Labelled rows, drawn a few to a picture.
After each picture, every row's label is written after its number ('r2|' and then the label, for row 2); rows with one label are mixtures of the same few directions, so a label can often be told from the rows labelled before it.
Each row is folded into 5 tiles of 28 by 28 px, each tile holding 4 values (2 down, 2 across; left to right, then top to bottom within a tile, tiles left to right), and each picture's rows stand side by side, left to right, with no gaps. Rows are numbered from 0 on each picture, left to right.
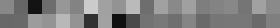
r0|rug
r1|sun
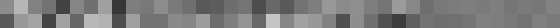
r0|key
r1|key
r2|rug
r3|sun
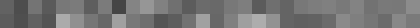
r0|sun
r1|rug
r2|sun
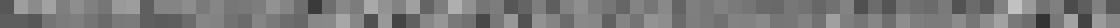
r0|sun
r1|sun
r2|rug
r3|rug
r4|key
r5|key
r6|sun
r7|rug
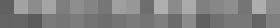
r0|sun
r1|sun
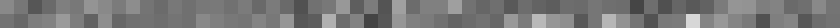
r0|rug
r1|sun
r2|key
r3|rug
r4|key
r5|rug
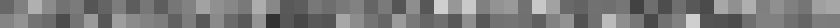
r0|rug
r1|key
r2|sun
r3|sun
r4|key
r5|sun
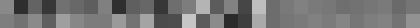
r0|sun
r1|key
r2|key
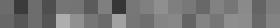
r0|sun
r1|key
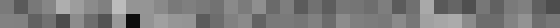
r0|key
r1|sun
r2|sun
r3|sun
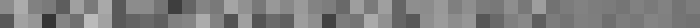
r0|key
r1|rug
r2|key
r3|sun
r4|key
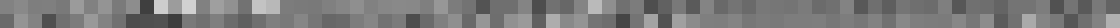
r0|key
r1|sun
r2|key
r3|key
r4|rug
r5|sun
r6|sun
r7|key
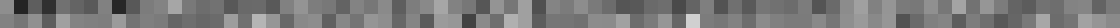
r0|sun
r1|rug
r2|key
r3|key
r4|key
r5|sun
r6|sun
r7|rug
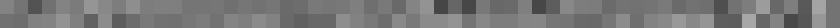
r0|rug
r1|rug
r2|sun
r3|sun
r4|rug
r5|key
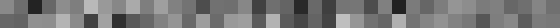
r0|rug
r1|key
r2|sun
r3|rug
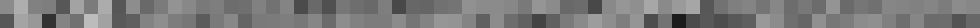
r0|key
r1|rug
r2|sun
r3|rug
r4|rug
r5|sun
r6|rug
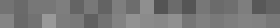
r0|key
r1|sun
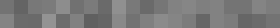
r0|key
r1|rug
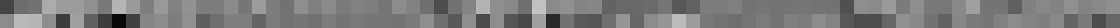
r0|rug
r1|sun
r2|sun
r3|key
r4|rug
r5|rug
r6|sun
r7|rug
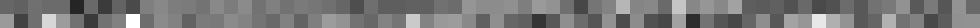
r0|key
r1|key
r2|key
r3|rug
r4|key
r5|rug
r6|key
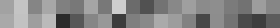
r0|sun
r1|rug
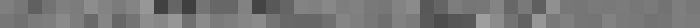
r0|rug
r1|sun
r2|sun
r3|sun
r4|key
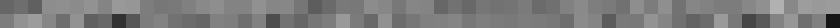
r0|rug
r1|key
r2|rug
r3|sun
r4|key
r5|key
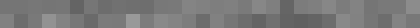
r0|key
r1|rug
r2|sun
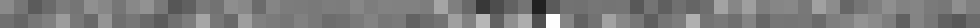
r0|rug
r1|rug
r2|key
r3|key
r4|key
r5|sun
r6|rug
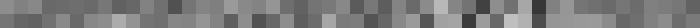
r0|rug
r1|rug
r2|key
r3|key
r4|sun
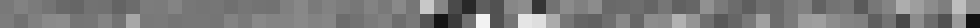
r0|key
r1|rug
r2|sun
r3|rug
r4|rug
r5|rug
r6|key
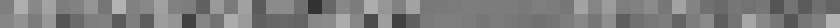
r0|sun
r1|key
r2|rug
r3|rug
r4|sun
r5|key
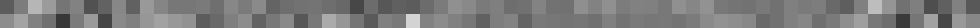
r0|rug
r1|sun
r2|key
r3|rug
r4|sun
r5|sun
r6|rug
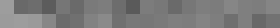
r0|sun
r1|rug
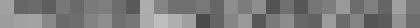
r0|sun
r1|sun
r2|key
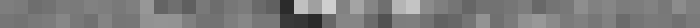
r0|rug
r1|sun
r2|sun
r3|rug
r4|sun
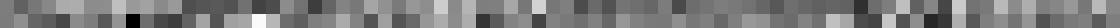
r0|key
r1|rug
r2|rug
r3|sun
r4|sun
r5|key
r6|key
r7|sun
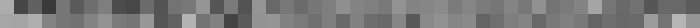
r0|sun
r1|key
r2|key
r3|sun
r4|rug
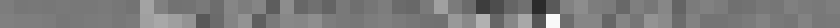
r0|sun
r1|sun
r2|sun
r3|key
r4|key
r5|rug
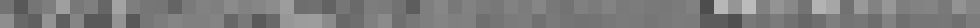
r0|key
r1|rug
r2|sun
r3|sun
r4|sun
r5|sun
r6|sun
